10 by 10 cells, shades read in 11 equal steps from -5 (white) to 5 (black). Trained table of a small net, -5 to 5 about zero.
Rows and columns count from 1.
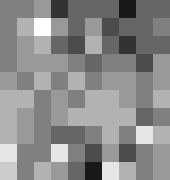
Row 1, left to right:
0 0 -1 3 1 1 1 4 1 1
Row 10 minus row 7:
-1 1 -2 0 3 6 -2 0 -1 -1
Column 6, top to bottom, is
1 -1 -2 1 0 -2 -2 0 2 4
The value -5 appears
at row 2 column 3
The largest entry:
4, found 2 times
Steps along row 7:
up up down down same same same up down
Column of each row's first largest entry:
8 7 8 9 2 3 9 4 6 6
